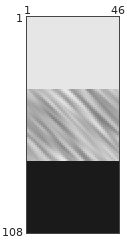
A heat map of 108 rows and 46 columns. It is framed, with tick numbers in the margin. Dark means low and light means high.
The table splits into 3 rows of 1 panel. Panel 1,1: very high, flat. Panel 2,1: high, slanting down to the right. Panel 3,1: very low, flat.
